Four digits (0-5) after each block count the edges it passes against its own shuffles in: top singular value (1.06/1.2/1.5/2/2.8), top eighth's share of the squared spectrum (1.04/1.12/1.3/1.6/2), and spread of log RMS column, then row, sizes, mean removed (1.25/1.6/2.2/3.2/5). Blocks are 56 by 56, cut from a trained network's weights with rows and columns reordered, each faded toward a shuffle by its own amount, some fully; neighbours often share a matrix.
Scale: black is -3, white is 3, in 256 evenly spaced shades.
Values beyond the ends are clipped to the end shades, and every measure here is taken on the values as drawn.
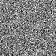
1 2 0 0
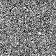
1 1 0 0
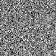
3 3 1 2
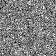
0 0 0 0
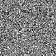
2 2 0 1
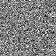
2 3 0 1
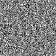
2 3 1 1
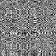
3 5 2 3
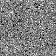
1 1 0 0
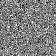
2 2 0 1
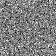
0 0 0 0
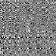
3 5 2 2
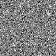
2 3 1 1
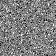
0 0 0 0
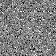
2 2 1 1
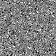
0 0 1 0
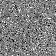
0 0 0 0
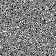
1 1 0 0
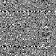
3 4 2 2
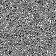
0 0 0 0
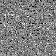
2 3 0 1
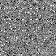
2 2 0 1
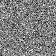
0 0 0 0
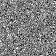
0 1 0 0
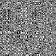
3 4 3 2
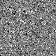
1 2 0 1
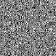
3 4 2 1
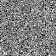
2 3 1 1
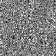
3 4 2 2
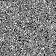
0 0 0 0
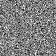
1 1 0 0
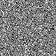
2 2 0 0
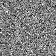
0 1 0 0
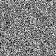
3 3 0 1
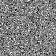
0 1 0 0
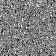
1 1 0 0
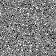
1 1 0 0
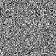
3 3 0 2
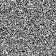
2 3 0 1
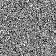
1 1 0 0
